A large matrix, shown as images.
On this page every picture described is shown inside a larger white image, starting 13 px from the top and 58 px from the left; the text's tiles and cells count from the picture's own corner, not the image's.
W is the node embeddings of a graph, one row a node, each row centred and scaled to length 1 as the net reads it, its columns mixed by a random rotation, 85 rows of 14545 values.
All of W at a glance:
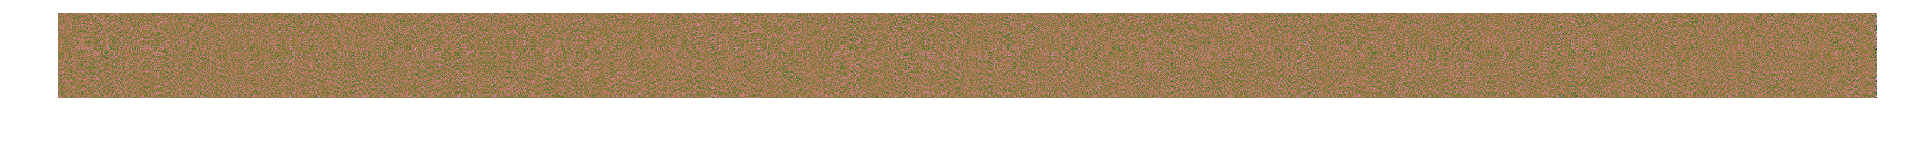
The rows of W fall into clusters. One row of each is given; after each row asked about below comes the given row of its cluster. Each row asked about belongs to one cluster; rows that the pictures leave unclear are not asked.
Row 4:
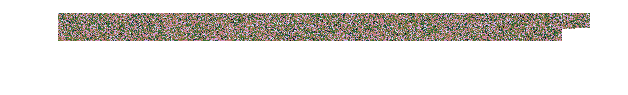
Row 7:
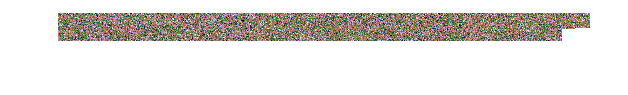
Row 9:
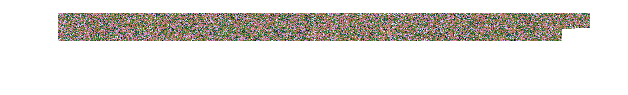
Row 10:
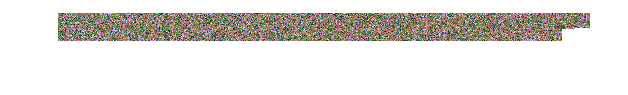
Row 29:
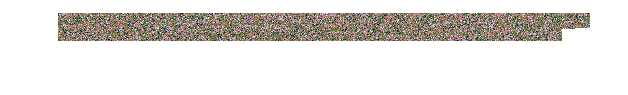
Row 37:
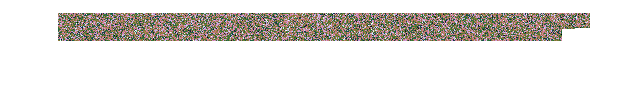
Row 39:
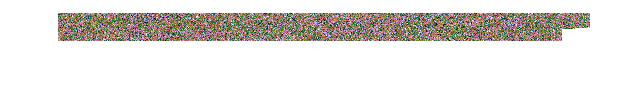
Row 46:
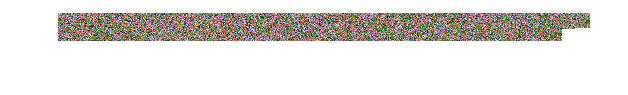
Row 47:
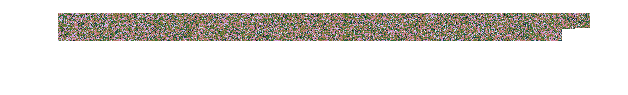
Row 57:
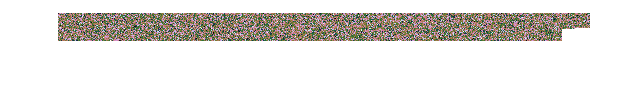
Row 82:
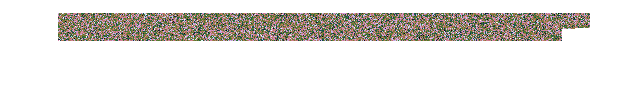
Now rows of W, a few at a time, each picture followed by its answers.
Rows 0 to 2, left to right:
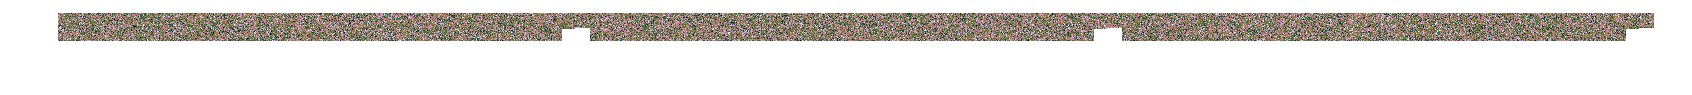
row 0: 57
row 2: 37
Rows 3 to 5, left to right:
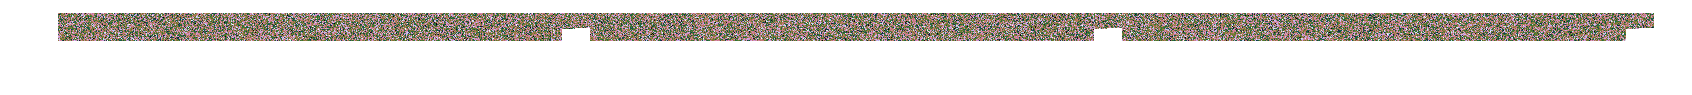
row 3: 39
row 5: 9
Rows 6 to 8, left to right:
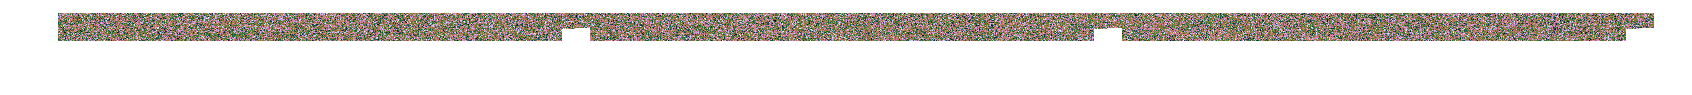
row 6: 29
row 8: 9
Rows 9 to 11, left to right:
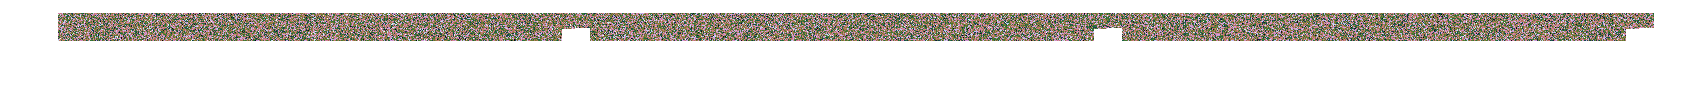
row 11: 4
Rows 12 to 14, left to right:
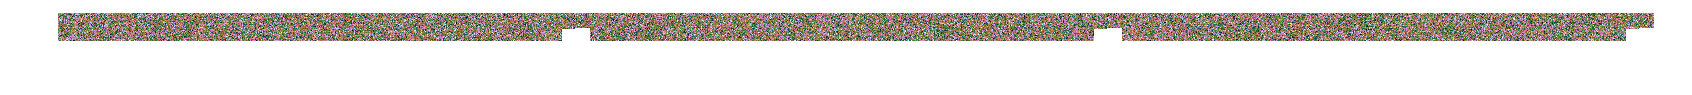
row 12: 47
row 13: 37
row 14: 47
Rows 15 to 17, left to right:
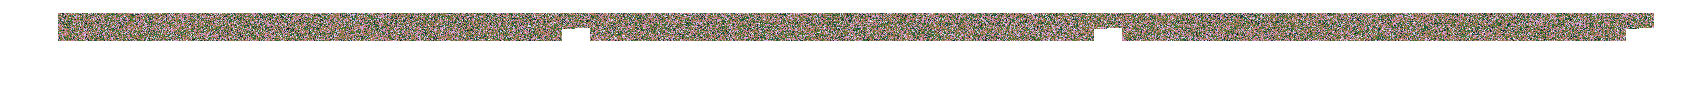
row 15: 46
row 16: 47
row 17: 39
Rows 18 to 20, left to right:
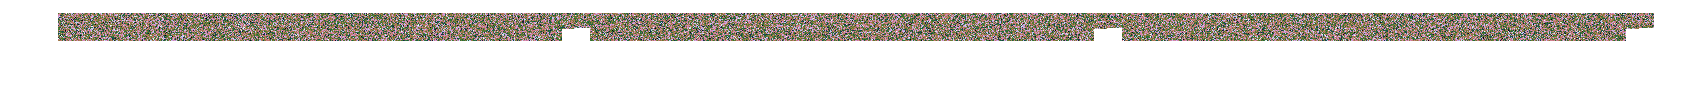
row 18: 10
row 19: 29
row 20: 82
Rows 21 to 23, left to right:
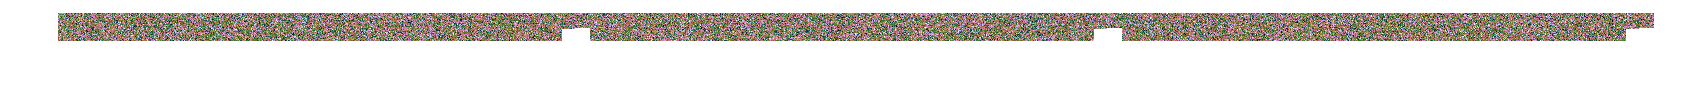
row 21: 57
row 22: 9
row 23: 4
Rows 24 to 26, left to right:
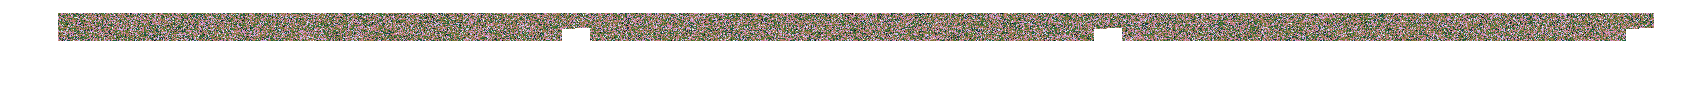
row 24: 7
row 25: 82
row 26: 47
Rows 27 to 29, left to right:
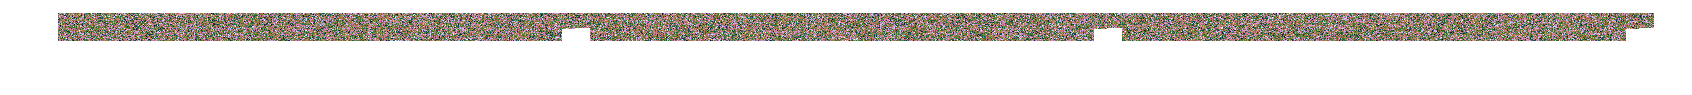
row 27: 57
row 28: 7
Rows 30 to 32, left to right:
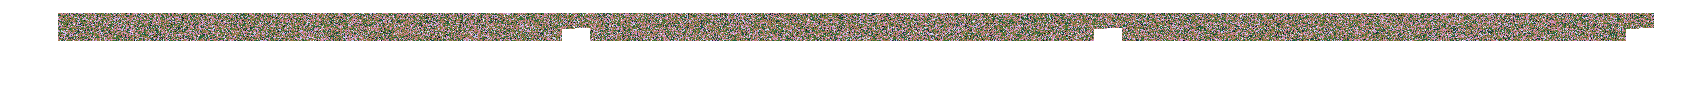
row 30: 7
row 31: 9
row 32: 57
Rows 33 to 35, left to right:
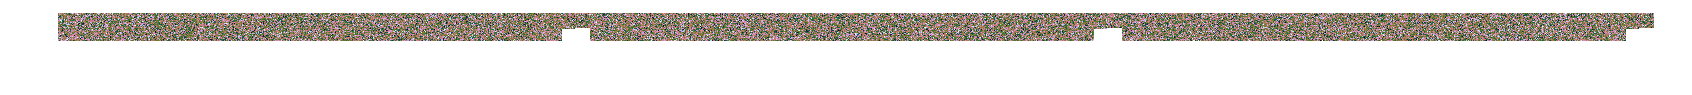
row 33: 47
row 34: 9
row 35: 47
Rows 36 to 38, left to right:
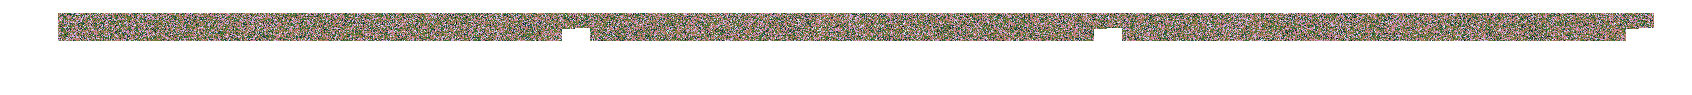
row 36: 47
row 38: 46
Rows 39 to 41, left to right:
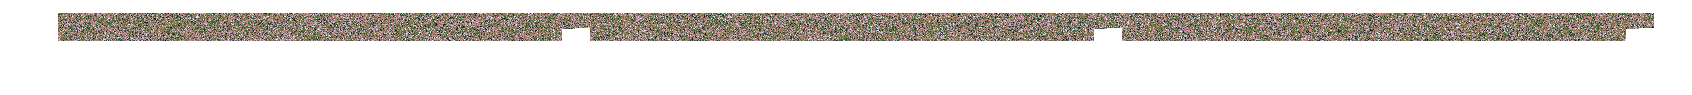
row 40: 39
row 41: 9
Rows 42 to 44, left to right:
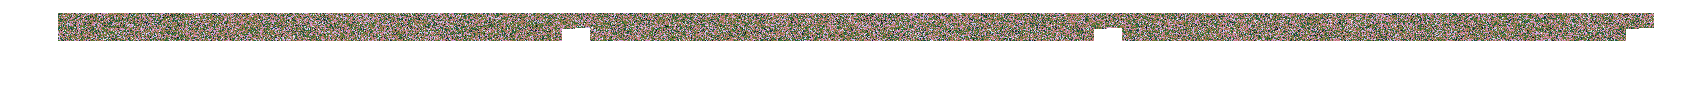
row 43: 57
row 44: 37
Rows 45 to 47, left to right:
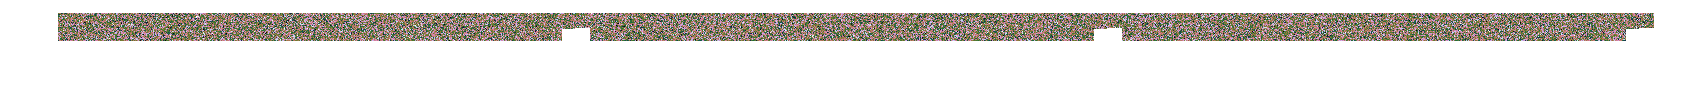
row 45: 39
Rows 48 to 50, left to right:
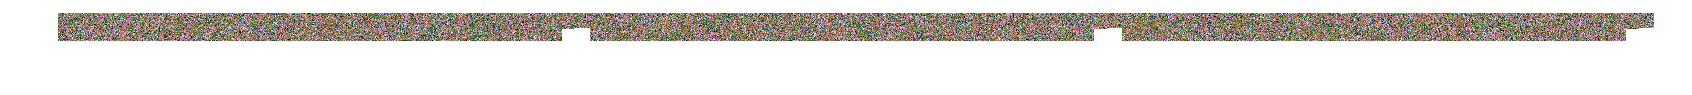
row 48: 10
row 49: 7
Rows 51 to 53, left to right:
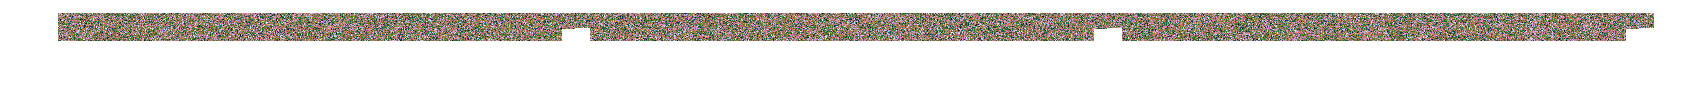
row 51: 46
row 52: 39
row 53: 7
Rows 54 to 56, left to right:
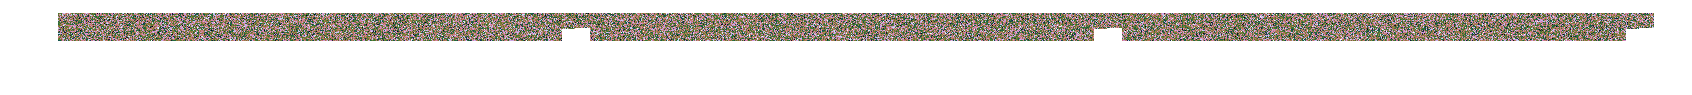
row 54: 29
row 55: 7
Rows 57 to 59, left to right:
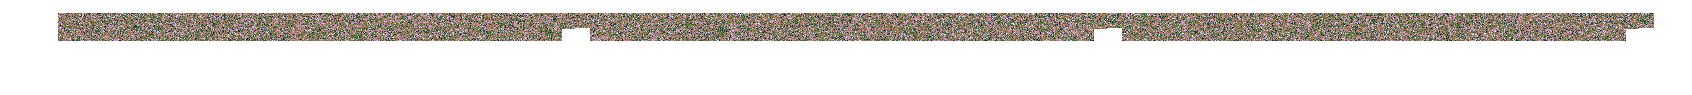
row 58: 47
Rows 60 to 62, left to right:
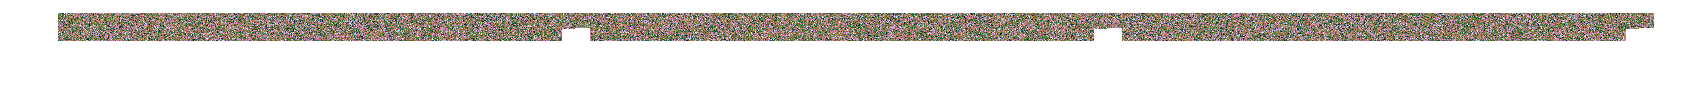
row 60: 4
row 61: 7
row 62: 10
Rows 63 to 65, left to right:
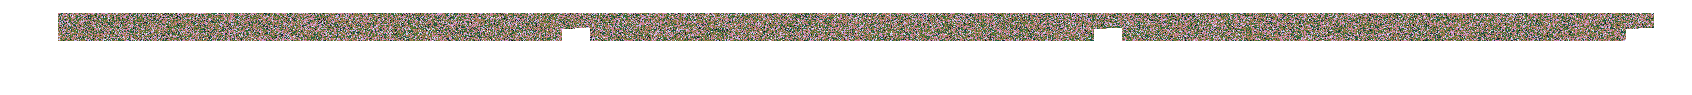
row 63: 39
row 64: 37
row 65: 9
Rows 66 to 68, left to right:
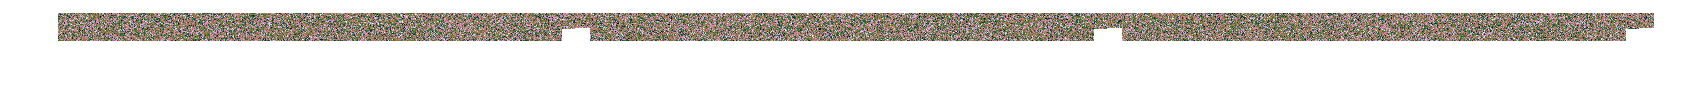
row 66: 4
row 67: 46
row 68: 39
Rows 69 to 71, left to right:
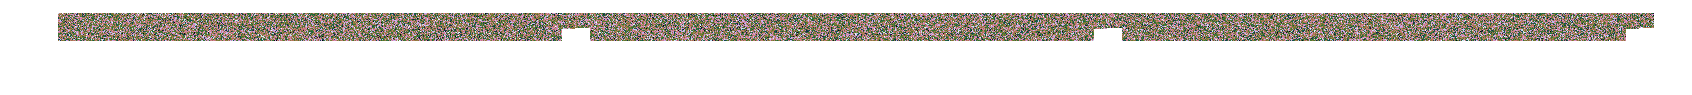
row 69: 82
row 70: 9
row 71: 57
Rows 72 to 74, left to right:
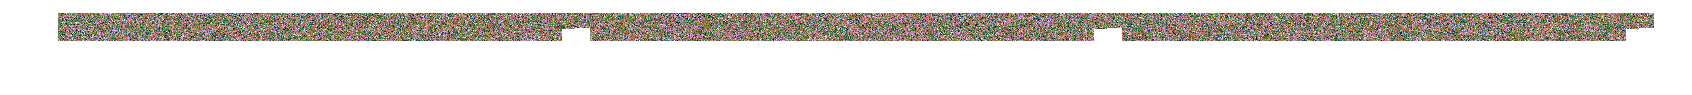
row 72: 10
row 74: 7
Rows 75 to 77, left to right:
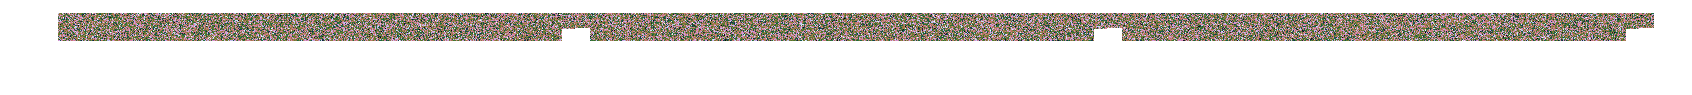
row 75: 82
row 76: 4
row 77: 57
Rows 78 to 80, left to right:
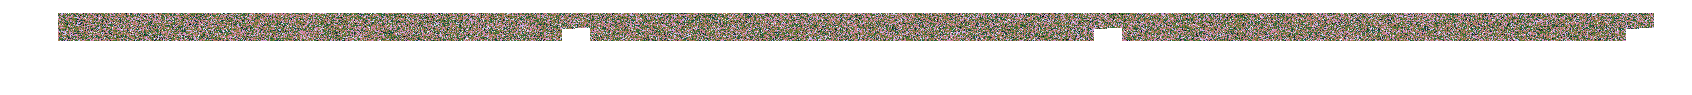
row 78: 7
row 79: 39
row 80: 39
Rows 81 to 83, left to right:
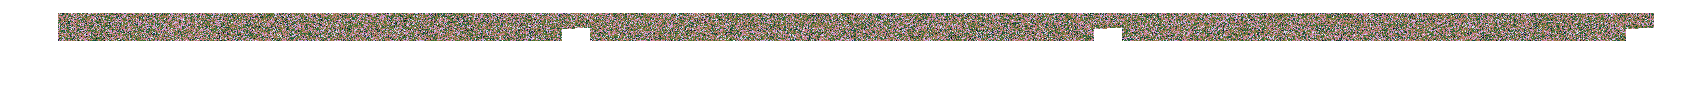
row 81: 46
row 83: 82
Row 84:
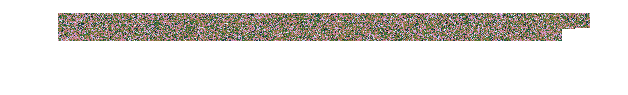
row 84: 47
